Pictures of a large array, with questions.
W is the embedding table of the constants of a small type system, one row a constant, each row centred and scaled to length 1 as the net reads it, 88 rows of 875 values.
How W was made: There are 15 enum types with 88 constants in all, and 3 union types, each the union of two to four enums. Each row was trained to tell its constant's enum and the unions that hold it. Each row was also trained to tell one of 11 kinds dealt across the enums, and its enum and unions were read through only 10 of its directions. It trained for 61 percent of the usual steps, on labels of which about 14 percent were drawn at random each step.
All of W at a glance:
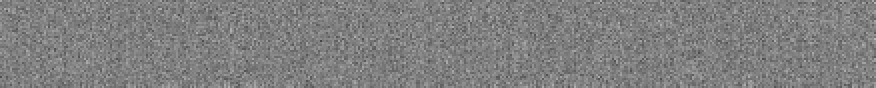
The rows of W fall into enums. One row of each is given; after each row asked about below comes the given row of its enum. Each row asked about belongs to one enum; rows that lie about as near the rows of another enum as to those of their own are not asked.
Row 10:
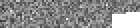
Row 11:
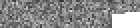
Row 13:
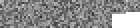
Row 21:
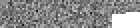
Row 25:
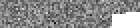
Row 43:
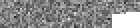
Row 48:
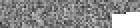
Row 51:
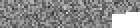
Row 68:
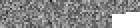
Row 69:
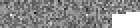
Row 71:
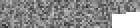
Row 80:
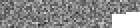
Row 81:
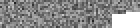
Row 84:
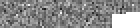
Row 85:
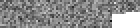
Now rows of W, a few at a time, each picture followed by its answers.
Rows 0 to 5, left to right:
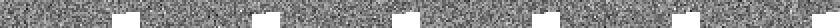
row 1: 80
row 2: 85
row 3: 25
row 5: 71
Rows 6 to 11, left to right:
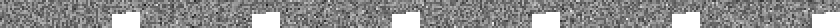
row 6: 81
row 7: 85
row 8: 81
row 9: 13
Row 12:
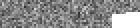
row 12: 80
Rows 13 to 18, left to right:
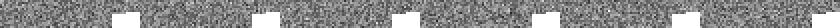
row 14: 84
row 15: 71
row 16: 80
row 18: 48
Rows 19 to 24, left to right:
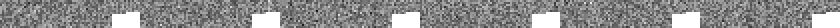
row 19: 69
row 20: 80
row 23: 81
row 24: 48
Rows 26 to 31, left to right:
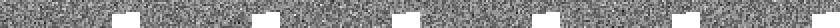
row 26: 10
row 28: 43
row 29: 25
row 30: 71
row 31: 69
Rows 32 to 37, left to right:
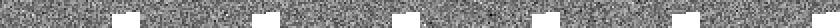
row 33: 10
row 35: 80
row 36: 21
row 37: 10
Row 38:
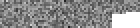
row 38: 13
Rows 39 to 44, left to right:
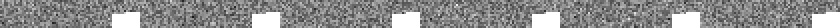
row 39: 13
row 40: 84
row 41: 85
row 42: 81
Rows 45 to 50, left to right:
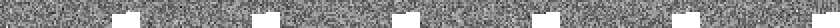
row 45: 81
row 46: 85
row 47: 48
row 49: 85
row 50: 84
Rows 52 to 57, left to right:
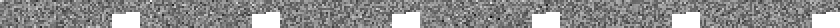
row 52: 13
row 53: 71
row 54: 10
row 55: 71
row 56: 21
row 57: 48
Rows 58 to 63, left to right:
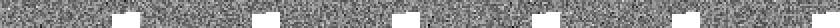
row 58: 25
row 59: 85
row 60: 13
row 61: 71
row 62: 25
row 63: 69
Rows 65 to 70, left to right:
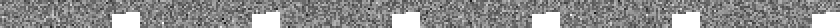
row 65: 48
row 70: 81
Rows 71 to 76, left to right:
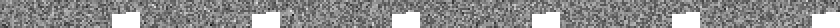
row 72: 69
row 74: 10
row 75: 80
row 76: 25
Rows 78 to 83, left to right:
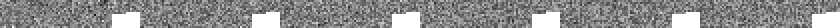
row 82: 13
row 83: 84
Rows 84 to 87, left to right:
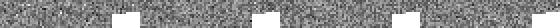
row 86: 84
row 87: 81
